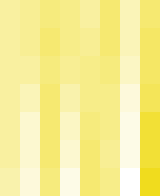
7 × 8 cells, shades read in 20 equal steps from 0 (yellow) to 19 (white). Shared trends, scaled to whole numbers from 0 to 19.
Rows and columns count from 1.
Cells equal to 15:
3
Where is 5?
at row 4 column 8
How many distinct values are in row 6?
6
